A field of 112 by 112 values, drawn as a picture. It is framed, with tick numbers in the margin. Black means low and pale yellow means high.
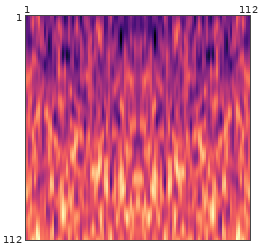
Slope: up to the bottom. Mirror symmetry: left to right. Grain: streaks running down.
